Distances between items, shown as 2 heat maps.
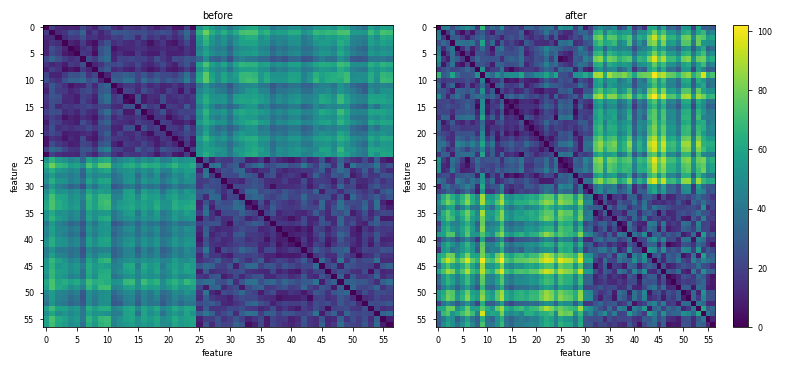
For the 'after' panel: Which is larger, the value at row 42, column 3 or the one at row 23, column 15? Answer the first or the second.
the first
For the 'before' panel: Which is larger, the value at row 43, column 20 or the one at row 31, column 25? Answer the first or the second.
the first
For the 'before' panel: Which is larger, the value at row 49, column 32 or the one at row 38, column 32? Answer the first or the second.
the second
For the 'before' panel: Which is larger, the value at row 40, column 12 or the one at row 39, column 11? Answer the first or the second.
the first
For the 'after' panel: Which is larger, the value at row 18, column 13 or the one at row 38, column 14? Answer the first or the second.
the second
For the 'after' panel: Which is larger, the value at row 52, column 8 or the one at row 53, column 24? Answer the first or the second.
the second
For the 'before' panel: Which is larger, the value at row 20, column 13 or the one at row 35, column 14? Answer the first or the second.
the second
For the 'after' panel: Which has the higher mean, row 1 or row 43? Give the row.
43
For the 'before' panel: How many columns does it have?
57
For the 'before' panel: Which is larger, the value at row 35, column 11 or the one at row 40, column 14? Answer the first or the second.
the second
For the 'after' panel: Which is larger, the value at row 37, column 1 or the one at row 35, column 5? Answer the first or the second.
the second
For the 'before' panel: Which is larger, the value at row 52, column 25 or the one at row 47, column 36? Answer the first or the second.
the first
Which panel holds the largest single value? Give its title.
after
